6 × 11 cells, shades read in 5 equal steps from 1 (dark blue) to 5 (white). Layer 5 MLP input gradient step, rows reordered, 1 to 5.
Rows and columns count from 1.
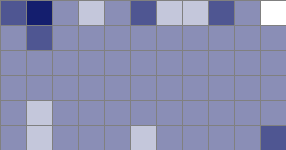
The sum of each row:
33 32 33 33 34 34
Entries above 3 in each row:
4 0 0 0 1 2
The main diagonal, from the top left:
2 2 3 3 3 4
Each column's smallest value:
2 1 3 3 3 2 3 3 2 3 2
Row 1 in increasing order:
1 2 2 2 3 3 3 4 4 4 5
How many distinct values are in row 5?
2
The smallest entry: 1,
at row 1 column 2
